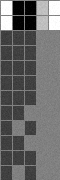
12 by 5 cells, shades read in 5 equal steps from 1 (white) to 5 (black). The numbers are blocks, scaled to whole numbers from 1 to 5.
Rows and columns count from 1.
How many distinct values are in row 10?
2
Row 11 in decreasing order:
4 4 4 3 3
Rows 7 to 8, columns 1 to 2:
4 4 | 4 4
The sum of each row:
14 14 18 18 18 18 18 17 17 17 18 17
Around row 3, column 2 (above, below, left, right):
5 4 4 4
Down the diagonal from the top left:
1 5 4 3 3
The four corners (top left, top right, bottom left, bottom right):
1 1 4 3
